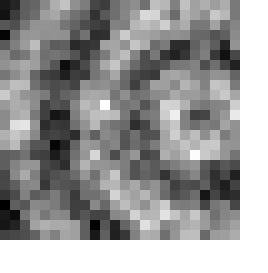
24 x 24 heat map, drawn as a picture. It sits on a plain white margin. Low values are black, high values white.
Ninth with the highest average: middle right. Histogram: bell-shaped. Rings: centred on the middle right. Grain: blotchy. Ninth with the lowest average: bottom left.
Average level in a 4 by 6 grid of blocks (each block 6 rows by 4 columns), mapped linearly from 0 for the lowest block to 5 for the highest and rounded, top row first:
231533 | 505254 | 404253 | 132542
